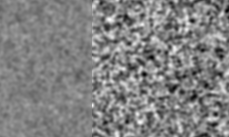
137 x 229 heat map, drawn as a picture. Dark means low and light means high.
No lone cell stands out from its neighbours. On average the colour sits 50% of the way up the scale. The texture is blotchy. The left part is calmer, up to a seam about 40% of the way across. No regular stripes run through it. The halves do not mirror each other.
